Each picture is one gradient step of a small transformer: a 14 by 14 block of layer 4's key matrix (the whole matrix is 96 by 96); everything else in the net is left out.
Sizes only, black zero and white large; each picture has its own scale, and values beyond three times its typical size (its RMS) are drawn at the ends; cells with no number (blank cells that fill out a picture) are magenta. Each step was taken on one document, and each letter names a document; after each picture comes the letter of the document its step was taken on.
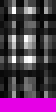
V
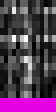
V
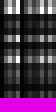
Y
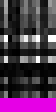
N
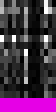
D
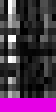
N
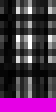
V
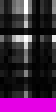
D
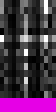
D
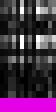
N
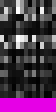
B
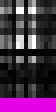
B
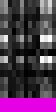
N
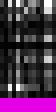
Y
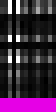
Y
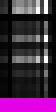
Y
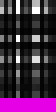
Y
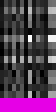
V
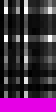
D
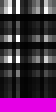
Y
